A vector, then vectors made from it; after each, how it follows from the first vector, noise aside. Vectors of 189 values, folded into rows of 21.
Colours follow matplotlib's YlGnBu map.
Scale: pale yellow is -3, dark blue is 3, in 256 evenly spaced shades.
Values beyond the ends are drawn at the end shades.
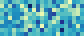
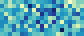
sign-scrambled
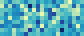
copied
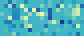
partly zeroed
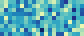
wrapped around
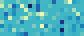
partly zeroed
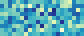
sign-scrambled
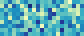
copied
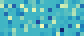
partly zeroed
